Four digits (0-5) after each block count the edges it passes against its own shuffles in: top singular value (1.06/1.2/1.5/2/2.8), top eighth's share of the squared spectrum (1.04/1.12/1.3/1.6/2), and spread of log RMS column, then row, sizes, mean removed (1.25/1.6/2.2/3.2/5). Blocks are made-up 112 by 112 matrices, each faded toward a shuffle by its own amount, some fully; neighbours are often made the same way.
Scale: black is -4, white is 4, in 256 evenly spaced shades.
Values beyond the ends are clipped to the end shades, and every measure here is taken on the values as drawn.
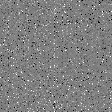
3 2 1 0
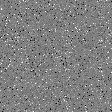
2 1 0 0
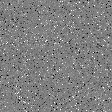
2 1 0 0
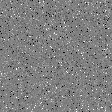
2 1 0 0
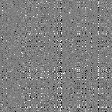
5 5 3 3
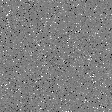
0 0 0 0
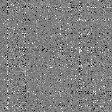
2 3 3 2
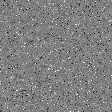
0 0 0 0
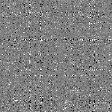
2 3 3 3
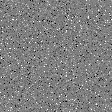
0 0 0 0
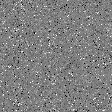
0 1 1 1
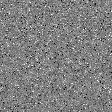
0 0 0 0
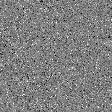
3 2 0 0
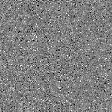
4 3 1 1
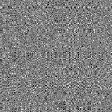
5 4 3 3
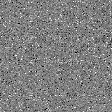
3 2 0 1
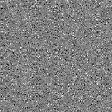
4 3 2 1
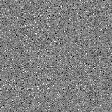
4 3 1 1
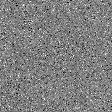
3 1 0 0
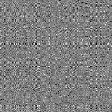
5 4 3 3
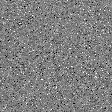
2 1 0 0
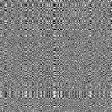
5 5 4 4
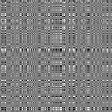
5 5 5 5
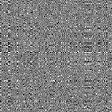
5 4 3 3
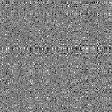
5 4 3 3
